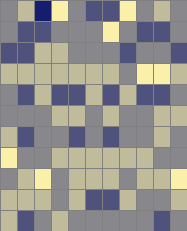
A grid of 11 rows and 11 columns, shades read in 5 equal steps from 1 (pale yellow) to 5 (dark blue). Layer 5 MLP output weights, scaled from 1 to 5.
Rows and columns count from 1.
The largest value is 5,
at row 1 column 3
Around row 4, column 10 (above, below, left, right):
3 4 1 2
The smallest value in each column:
1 2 1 1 2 2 1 1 1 1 1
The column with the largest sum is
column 2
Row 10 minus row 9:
-1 0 1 0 0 2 2 -1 1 1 1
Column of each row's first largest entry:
3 2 1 8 2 1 2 2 1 6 2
